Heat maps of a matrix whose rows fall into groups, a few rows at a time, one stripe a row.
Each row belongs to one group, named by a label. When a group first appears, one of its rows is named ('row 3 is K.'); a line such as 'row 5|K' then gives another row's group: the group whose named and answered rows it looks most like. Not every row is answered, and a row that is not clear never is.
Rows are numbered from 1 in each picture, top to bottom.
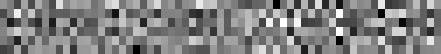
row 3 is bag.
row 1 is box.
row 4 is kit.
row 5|box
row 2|kit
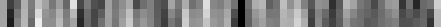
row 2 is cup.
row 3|cup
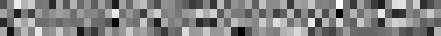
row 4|cup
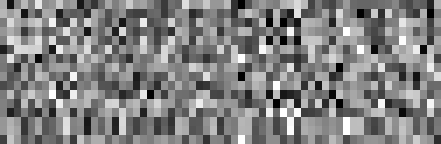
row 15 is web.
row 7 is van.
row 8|box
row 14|web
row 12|box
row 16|van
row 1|cup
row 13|bag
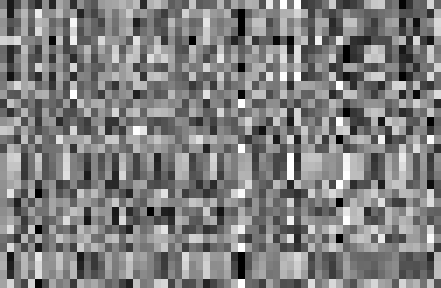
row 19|web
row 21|kit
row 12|van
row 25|web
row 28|van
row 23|box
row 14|kit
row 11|cup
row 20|web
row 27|box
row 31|cup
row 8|cup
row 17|van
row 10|kit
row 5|kit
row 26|van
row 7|bag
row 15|kit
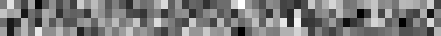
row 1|van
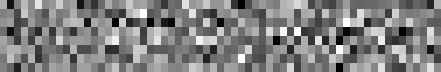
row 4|bag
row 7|van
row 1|cup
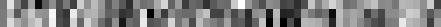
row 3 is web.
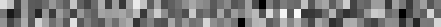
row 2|bag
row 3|cup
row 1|kit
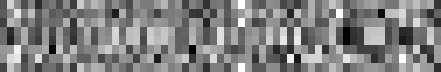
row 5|bag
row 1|van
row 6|kit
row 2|kit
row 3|van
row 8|van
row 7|web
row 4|bag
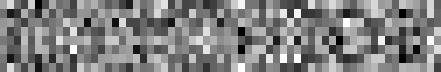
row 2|bag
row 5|box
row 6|cup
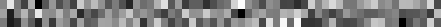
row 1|van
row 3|bag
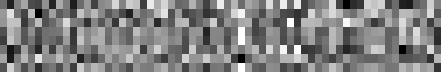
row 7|cup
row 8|van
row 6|bag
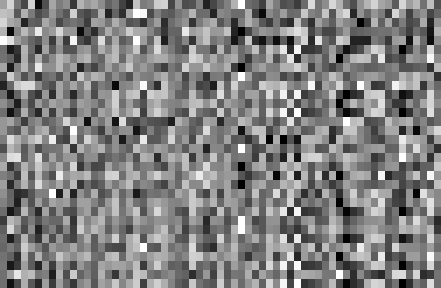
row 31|kit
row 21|cup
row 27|bag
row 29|box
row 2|kit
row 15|cup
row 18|web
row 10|kit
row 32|bag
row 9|van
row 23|box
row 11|bag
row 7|box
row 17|van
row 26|van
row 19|cup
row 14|web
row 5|kit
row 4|cup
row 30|bag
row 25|van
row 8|cup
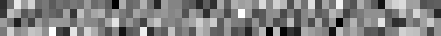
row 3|box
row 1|kit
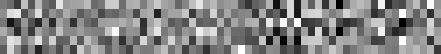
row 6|van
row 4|box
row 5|web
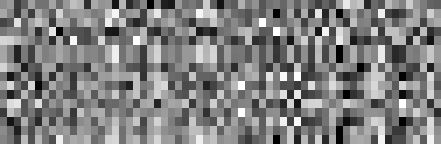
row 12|web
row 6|box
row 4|kit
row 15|box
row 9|bag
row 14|bag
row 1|web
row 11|bag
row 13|van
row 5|kit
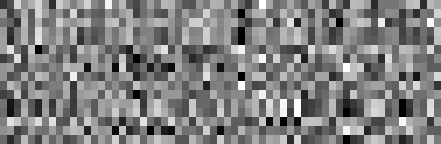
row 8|web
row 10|van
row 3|box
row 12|bag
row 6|van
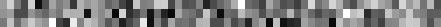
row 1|van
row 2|web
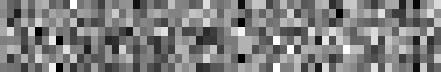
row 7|cup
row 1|cup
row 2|box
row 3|cup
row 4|van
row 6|web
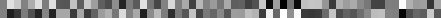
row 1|web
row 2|bag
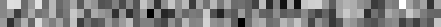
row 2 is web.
